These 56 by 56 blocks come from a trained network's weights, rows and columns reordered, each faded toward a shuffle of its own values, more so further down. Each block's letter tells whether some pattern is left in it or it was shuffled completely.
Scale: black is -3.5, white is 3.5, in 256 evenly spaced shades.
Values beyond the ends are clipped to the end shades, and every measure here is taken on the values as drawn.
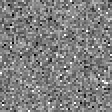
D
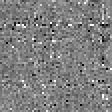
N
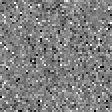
D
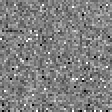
N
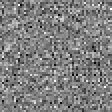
N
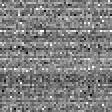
N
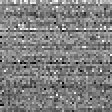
N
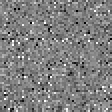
N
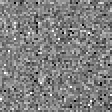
N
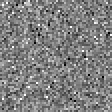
D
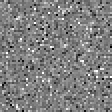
D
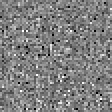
N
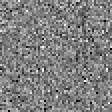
N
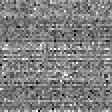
N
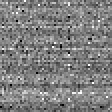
N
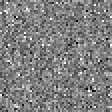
N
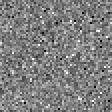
D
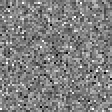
D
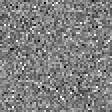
D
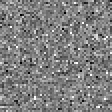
D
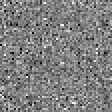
N
